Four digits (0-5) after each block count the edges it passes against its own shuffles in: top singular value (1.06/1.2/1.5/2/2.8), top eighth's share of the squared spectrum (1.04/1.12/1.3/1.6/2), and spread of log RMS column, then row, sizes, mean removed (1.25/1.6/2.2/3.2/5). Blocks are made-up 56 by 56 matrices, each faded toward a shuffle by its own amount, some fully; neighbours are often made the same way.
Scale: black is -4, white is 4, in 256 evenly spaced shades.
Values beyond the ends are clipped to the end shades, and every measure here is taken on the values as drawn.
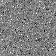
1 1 0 0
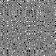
4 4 2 2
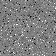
0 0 0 0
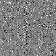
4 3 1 0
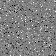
0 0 0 0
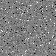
1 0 0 0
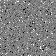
0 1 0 0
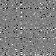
4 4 2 2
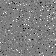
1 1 0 0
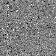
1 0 1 0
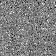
0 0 0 0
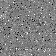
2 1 0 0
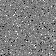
0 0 0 0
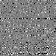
3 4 1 3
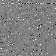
3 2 0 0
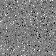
0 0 0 0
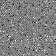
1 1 0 0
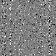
2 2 2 0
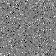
3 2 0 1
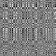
5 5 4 3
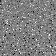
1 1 0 0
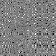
4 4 2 2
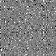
4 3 1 1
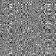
4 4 2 2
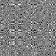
4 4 2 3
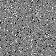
0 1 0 0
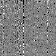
4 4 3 0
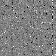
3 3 1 0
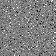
2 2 1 0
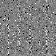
3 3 2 0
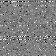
3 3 1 2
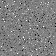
0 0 0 0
